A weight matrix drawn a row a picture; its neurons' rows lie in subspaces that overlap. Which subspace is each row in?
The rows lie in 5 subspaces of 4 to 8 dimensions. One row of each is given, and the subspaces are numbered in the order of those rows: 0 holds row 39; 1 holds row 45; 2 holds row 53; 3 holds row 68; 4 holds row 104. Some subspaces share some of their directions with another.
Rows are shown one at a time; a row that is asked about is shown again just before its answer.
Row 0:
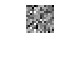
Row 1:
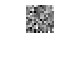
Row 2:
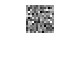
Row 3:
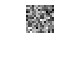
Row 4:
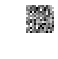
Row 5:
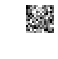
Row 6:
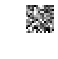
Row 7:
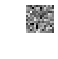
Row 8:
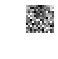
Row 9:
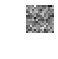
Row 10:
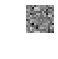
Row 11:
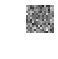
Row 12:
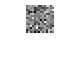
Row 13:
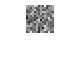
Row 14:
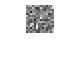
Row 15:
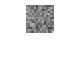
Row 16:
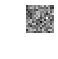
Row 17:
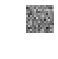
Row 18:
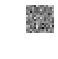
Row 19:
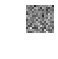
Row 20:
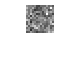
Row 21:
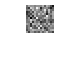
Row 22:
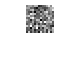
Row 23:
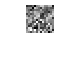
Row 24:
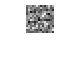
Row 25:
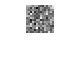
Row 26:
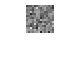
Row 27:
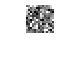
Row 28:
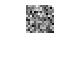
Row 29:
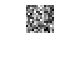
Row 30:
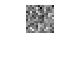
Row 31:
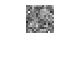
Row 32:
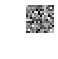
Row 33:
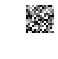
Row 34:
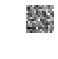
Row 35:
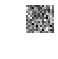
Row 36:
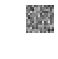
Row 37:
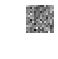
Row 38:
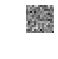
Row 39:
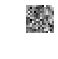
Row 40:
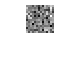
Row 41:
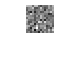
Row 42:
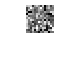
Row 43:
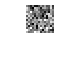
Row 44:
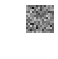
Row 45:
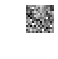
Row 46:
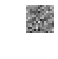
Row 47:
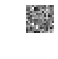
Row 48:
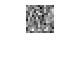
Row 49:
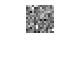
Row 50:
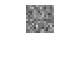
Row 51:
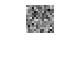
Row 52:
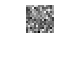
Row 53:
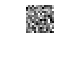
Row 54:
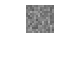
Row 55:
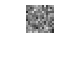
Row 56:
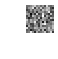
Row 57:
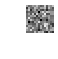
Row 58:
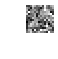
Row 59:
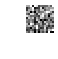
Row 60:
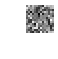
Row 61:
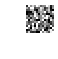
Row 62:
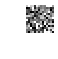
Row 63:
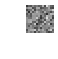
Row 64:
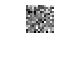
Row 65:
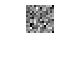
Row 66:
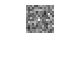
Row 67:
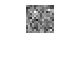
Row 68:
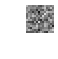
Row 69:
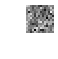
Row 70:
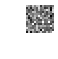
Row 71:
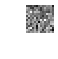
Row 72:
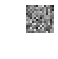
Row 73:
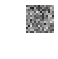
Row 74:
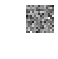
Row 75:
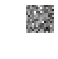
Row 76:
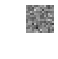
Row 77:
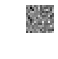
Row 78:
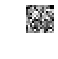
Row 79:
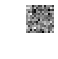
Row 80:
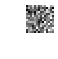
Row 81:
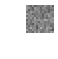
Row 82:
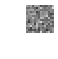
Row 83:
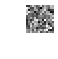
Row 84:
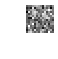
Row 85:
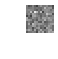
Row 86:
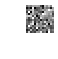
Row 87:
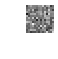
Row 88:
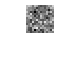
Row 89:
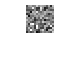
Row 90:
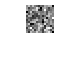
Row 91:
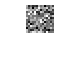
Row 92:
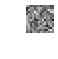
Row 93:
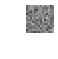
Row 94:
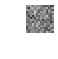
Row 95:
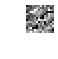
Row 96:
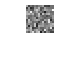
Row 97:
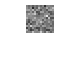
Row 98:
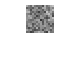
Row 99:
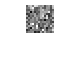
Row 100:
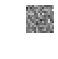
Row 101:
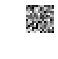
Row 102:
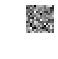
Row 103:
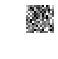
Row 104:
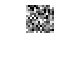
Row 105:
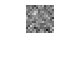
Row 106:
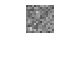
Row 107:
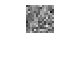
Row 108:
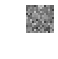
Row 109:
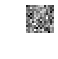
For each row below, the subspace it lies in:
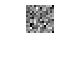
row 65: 4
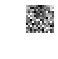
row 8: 1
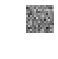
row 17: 3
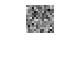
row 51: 0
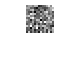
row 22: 1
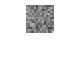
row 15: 4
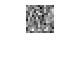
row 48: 4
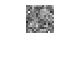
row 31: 0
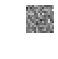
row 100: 2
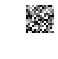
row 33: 4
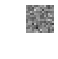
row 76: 3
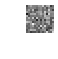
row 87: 4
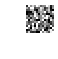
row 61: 2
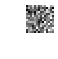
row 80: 4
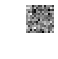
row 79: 3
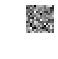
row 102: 4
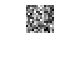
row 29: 4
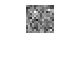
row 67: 0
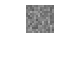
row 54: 2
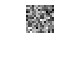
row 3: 3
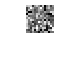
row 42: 0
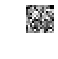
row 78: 0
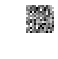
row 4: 4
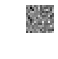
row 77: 2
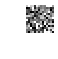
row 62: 4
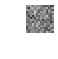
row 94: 4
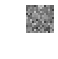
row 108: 4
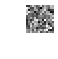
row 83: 0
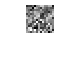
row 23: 4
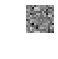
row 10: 3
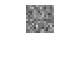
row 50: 4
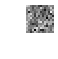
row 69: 0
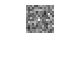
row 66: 3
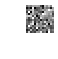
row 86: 3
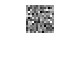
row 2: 3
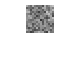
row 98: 3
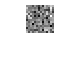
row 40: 2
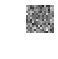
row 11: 4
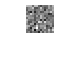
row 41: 0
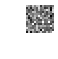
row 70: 2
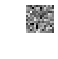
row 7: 1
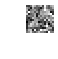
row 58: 0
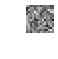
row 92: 0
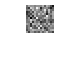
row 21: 4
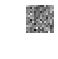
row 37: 0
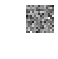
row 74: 3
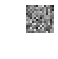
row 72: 4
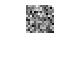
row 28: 3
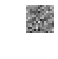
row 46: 3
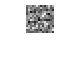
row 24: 3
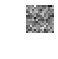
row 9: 4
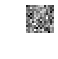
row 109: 0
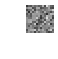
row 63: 1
